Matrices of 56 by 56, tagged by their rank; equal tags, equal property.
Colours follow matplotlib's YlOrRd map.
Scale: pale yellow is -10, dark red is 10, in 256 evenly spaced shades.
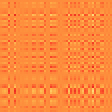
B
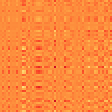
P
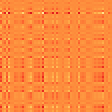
B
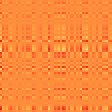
B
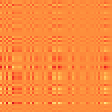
B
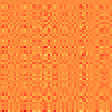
P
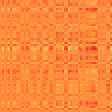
P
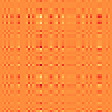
B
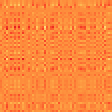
P
